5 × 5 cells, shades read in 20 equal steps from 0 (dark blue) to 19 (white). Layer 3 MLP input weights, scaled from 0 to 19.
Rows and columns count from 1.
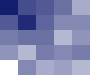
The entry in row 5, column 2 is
9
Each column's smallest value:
0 1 5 7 8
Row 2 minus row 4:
-5 -12 -2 0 1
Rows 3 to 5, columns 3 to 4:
7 13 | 8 9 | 12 11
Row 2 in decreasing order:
9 9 6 5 1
